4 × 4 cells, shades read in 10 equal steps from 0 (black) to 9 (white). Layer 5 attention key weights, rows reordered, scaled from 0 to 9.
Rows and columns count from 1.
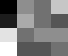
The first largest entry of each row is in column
4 2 1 1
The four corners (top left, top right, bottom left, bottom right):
0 7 9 4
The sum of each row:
16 14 22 19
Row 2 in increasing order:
1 3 4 6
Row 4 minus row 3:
1 -1 -2 -1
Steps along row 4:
down same up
